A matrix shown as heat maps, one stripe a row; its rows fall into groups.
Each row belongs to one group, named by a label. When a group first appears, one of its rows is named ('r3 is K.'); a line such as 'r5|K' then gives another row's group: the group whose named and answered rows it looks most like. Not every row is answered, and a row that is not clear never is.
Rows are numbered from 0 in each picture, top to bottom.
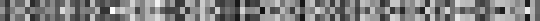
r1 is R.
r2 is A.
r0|A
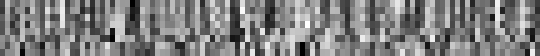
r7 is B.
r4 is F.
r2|F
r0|F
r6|B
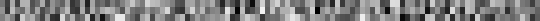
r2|F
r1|B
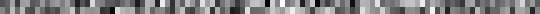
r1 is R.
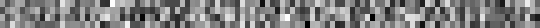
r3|R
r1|B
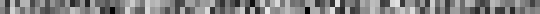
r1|R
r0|A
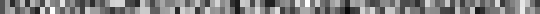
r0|F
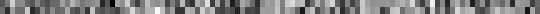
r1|A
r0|R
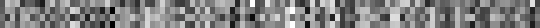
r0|B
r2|A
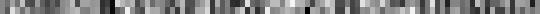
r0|R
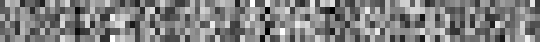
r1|A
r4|A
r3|F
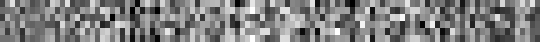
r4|B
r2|F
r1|B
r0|A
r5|B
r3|R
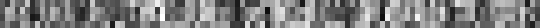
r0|A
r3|F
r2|A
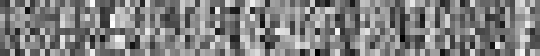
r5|F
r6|F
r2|R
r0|A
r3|R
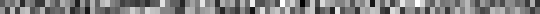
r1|A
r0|B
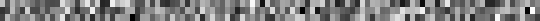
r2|F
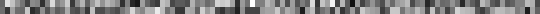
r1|A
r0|B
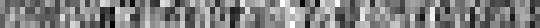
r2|R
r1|R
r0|B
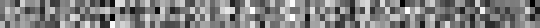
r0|F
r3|R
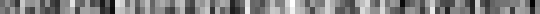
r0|F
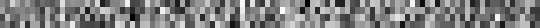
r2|F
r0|R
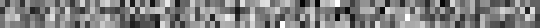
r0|B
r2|B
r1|A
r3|B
